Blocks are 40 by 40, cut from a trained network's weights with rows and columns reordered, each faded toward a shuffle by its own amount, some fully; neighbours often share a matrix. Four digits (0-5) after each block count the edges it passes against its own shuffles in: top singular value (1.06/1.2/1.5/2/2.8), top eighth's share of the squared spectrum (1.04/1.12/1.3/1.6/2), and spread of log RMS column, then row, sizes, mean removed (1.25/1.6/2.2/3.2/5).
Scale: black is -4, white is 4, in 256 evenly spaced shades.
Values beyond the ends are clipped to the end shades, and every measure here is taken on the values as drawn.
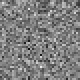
3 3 1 1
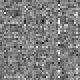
3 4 2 1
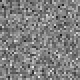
2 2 0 0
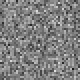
1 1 0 0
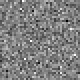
0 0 0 0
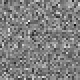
2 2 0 1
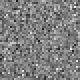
1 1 0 0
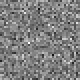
3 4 1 2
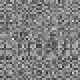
4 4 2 2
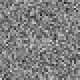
1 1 0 0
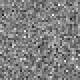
1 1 0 1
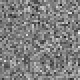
3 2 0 0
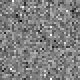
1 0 0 0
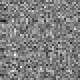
3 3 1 1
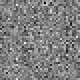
3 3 1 0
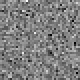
2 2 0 0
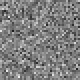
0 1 0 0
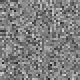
2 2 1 0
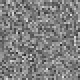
2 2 0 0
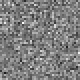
2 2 0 0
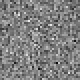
2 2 0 0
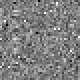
2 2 0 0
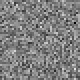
0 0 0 0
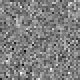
2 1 0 0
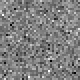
0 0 0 0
